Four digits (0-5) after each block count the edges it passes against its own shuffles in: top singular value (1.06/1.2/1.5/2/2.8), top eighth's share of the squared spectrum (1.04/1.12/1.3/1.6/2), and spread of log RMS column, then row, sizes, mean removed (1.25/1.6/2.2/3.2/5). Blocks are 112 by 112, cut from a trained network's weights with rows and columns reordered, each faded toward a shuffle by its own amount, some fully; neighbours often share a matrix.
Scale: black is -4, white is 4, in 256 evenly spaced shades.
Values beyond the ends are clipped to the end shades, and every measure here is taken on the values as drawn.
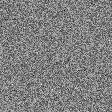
1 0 0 0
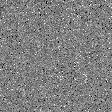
0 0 0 0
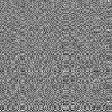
5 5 2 4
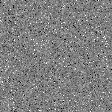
2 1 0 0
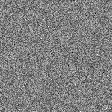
3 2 0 0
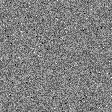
0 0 0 0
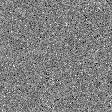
2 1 0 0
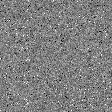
0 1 0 0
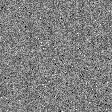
1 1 0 0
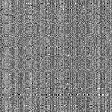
5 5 2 3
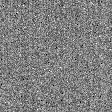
2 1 0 0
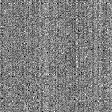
4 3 1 2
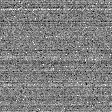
4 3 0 2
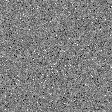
0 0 0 0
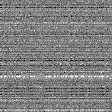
5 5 2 4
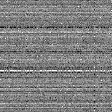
5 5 2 4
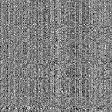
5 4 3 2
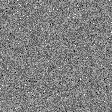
0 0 0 0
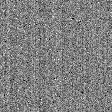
3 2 0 0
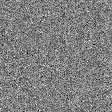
0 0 0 0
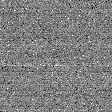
3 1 0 0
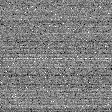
4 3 0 2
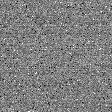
2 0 0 0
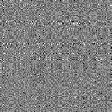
4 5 2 3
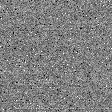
1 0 0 0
